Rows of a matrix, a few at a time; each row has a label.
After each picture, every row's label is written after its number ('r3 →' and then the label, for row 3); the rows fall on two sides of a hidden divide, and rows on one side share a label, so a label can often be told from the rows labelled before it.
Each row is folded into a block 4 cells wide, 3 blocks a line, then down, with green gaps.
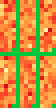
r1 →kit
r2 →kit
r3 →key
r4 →kit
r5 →kit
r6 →kit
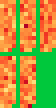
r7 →kit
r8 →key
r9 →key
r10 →kit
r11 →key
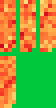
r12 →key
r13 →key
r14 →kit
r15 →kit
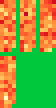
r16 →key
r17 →kit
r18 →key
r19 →key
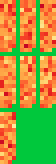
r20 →key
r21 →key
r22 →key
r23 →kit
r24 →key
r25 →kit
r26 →key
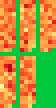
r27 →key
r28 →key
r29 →kit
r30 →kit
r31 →kit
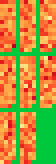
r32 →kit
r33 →kit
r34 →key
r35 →key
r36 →key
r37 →key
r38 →key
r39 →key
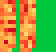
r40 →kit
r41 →kit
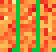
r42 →kit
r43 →kit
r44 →kit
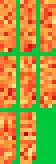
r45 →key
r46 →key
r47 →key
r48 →kit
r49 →kit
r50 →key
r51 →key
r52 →kit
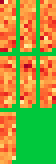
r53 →key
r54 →key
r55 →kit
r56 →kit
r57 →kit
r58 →kit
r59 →kit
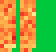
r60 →kit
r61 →kit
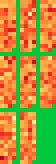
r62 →kit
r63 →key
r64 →kit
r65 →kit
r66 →key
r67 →key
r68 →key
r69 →key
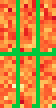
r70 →key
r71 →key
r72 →key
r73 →key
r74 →key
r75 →kit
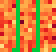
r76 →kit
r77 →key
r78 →kit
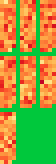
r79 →key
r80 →key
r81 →key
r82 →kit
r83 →key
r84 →kit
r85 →kit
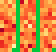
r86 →kit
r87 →key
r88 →key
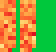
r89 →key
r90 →key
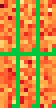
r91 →key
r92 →key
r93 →key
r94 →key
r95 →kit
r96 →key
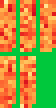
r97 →key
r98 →key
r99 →key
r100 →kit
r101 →kit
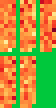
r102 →key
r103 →kit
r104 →kit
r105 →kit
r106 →kit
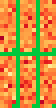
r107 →key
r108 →key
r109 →key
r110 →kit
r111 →key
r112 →key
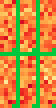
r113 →key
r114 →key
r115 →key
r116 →kit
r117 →key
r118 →key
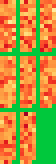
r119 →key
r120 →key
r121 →key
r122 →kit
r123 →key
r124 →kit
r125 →kit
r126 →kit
